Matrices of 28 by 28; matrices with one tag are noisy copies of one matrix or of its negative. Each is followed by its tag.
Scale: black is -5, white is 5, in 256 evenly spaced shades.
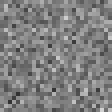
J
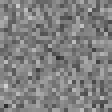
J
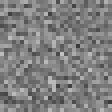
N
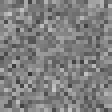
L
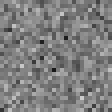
J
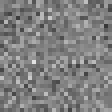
L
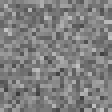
J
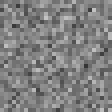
J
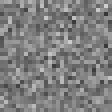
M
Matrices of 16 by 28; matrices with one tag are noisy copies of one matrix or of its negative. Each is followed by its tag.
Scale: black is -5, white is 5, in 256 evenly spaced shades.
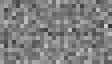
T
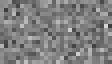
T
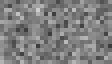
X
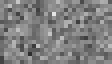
X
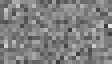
T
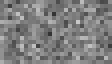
X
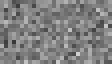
T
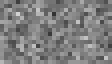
X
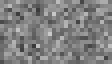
X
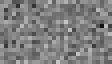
T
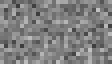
T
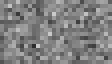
X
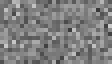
T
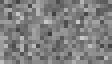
X
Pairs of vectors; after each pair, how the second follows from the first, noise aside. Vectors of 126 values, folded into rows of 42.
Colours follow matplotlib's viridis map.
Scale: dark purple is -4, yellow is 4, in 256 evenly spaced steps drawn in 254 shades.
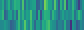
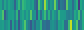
sign-scrambled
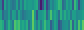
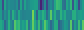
copied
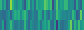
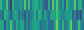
sign-scrambled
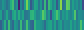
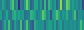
copied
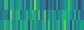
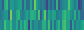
copied
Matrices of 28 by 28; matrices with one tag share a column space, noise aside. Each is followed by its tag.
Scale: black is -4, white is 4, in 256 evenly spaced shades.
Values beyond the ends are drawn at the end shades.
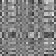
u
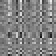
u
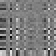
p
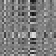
u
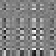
p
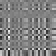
p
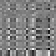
p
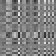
u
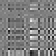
p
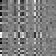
u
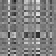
u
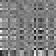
p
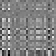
p
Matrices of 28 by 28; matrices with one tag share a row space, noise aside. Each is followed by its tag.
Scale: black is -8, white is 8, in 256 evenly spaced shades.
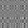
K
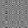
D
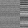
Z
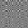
D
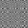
K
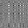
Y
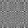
K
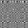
K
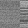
Z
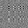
Y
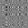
D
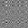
D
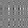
Y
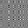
Y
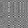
Y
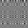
K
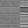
Z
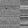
Z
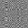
D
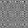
K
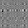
K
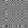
D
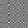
Y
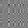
Y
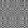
K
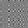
Y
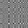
Y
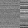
Z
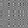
Y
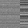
Z
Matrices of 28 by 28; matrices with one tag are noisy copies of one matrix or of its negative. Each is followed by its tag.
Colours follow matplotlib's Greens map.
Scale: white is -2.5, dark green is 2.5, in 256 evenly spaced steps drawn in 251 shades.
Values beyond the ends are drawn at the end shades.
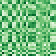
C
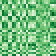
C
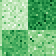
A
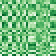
C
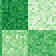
A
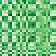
C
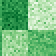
A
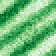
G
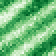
G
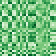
C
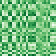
C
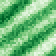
G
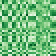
C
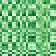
C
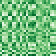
C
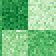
A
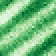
G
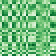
C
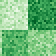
A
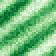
G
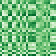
C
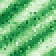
G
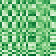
C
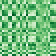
C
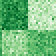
A
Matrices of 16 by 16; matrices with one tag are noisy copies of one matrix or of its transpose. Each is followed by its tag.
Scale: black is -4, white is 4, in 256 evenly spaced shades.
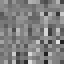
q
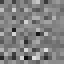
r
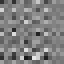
r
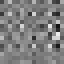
r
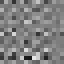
r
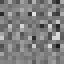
r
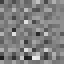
r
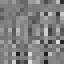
q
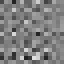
r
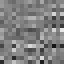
q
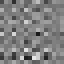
r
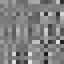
q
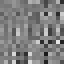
q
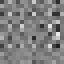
r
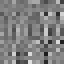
q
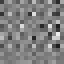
r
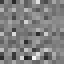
r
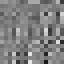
q
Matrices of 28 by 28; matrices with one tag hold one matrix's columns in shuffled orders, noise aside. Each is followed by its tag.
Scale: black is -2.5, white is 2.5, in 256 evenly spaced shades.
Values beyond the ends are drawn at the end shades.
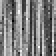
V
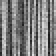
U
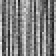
U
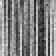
U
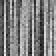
U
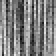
V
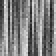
V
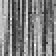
V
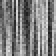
V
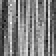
V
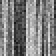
U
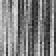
V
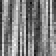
V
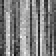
U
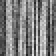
U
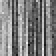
U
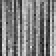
U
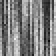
V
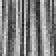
V
